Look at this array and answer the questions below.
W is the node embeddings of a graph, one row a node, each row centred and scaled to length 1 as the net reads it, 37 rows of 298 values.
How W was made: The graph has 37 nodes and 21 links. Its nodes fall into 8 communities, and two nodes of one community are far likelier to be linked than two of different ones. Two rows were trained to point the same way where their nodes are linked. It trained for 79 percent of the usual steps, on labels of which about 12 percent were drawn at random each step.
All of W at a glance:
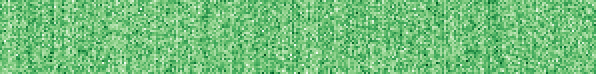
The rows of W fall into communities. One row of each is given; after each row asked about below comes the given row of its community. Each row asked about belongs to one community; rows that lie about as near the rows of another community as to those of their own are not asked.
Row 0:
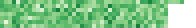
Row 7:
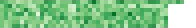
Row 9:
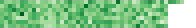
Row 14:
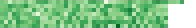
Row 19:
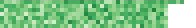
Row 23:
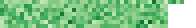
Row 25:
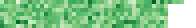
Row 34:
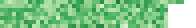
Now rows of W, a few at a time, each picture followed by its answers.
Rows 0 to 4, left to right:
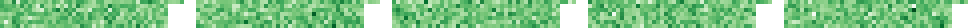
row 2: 23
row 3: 9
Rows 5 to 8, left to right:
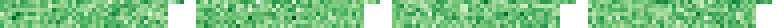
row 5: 0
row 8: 19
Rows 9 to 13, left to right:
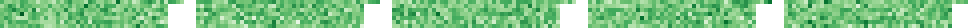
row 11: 34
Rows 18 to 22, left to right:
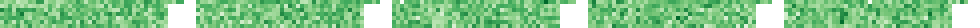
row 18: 34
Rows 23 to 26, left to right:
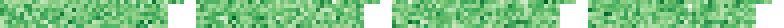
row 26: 25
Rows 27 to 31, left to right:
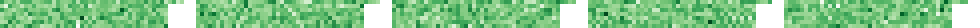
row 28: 7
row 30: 14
